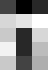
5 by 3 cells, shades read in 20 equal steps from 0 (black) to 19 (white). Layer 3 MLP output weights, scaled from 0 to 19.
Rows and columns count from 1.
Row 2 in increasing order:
16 17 19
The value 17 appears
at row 2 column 2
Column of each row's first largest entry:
1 3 3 1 1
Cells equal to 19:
1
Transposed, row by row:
5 16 15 18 15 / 0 17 3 3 5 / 3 19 16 14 13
